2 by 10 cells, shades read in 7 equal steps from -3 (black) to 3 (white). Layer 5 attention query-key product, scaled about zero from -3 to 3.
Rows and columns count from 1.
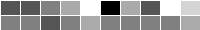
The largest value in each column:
0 0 0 1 3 0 1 0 3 2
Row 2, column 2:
0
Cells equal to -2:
0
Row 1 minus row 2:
-1 -1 1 1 2 -3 1 -1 3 1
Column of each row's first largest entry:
5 5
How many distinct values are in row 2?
3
